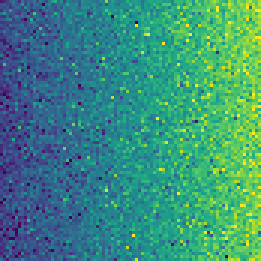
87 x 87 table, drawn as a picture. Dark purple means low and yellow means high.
No row or column stands out. Values rise toward the right. No regular stripes run through it. Fine speckle covers the field. Overall the values sit about 50% of the way up the scale.
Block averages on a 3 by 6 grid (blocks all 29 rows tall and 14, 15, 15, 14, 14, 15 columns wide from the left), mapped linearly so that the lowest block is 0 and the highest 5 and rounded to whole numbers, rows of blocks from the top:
012345
012345
012345
